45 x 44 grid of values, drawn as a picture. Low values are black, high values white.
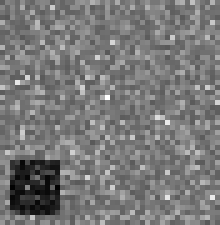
Stripes: none. Odd patch: lower, in the bottom left. Average level on the scale: 50%. Ninth with the lowest average: bottom left.
